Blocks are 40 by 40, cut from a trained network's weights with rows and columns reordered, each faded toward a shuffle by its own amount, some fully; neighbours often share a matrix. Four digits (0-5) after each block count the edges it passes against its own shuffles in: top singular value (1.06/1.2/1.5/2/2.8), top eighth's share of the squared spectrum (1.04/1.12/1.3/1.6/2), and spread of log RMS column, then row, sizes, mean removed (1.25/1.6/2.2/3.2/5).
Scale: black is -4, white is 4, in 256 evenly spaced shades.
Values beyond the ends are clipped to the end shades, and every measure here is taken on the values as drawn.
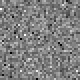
0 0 0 0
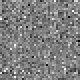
2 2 0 1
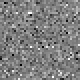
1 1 0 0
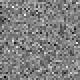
0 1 0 1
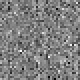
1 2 0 1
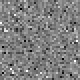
0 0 0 1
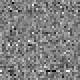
2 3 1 2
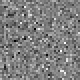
1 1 0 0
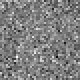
1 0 0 0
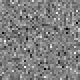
0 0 0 0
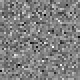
1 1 0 1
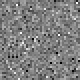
0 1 0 0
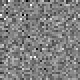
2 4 1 2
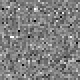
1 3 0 1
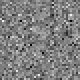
3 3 1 1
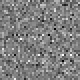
2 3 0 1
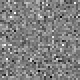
2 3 1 1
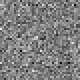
2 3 0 2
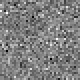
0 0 0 1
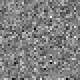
2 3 1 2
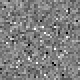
0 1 0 0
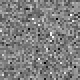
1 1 0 0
